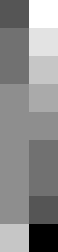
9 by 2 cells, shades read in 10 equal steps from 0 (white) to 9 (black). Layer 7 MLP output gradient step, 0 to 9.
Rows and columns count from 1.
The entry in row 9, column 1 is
2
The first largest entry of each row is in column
1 1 1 1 1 2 2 2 2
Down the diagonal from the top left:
6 1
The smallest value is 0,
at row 1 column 2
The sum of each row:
6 6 7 7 8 9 9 10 11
